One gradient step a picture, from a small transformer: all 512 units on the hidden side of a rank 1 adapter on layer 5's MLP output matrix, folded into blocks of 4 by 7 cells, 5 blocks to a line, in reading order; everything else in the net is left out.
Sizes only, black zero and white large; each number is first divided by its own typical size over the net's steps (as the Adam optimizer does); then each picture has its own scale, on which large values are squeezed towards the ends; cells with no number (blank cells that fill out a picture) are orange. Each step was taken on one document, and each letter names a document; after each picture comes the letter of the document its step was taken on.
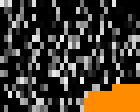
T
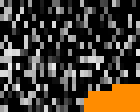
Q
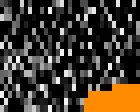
Q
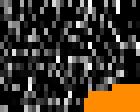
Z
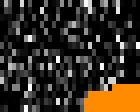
Z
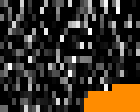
Z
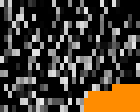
T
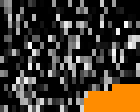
T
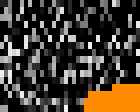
Q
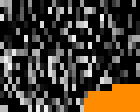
Q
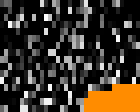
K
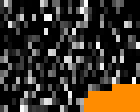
K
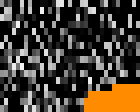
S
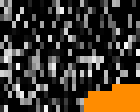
Q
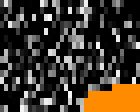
K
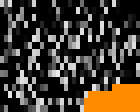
T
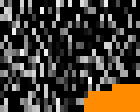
S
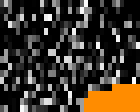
K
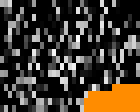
T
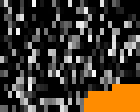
T
